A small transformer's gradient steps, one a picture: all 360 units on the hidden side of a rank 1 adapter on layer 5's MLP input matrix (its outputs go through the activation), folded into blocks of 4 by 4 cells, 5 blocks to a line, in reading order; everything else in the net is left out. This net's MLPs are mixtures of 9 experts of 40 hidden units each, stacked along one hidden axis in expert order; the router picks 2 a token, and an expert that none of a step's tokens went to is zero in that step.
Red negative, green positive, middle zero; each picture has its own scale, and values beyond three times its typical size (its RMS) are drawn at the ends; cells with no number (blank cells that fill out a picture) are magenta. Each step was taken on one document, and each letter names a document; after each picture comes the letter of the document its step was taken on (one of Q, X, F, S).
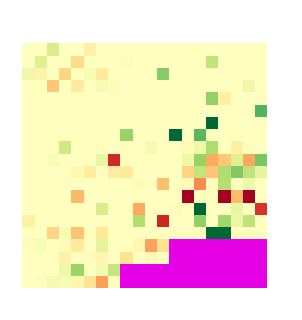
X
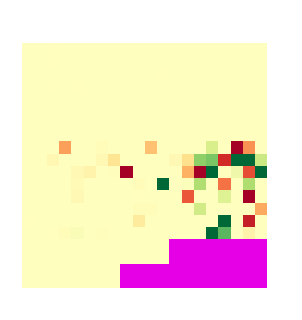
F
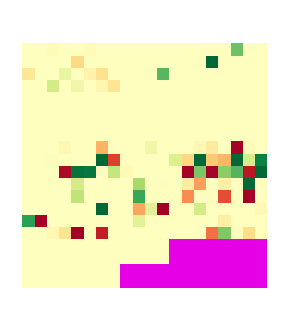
F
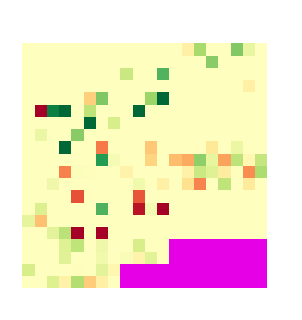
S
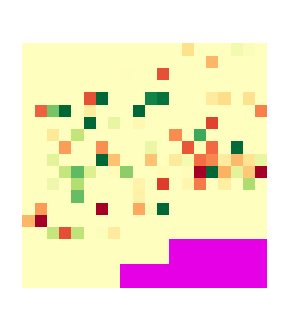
S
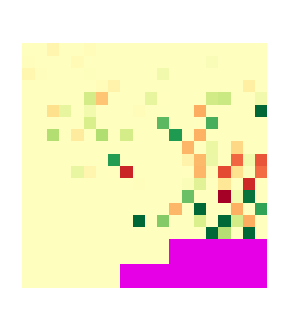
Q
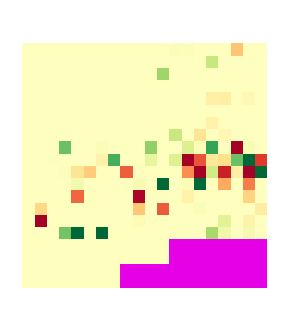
F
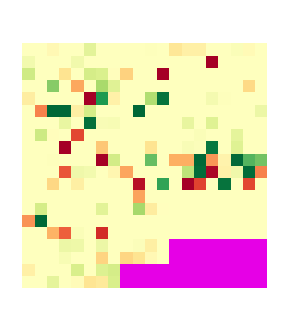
S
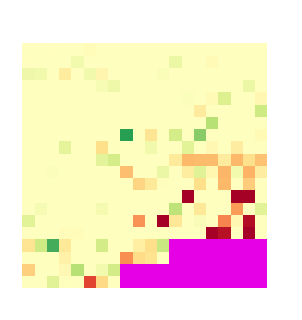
Q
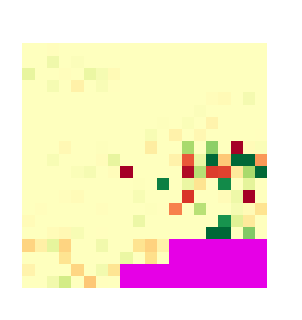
F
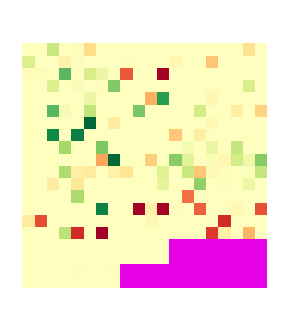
S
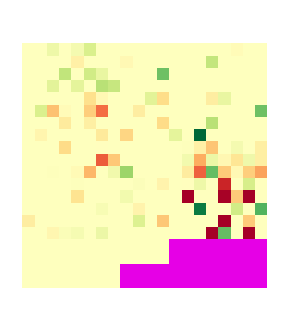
X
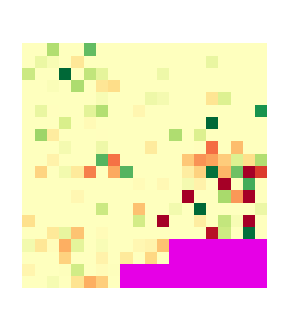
X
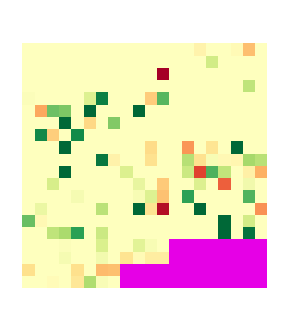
S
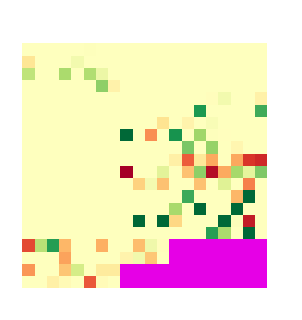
Q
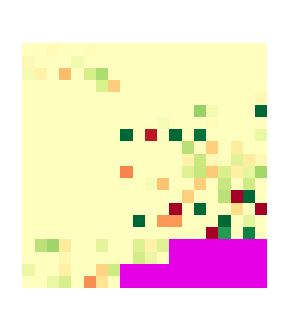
Q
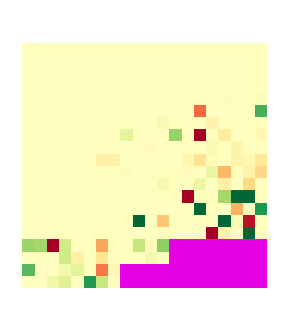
Q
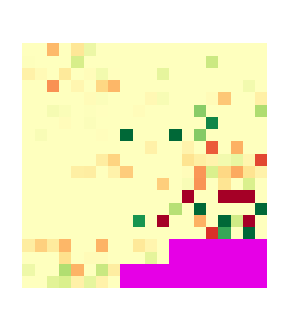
Q
